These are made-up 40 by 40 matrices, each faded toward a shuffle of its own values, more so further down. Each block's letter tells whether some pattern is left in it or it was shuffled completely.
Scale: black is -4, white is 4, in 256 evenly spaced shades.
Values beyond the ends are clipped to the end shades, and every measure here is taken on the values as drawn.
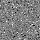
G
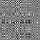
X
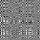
X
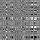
X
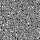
G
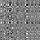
X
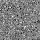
G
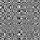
X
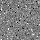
G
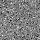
G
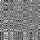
X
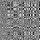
X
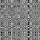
X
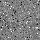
G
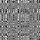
X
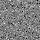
G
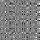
X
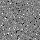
G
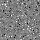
G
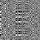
X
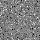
G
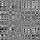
X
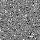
G
